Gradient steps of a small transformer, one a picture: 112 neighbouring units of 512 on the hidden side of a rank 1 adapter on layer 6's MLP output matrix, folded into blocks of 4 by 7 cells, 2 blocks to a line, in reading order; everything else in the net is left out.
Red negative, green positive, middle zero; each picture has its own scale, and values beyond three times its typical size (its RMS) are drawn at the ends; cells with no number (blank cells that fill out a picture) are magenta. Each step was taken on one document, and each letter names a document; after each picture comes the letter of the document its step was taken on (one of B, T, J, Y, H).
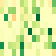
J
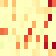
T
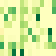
J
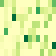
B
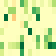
J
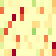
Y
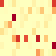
Y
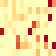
T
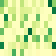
J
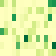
B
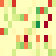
T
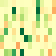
B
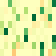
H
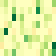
B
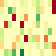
J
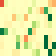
T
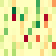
B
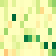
B
